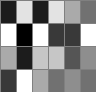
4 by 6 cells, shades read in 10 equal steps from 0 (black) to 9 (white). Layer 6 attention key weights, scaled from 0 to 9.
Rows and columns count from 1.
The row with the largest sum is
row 2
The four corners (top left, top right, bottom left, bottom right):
1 4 2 4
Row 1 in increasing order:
1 1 4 6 8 8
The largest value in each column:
9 9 9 8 6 9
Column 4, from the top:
8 2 7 4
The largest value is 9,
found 4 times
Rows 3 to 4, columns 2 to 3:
1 7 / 9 6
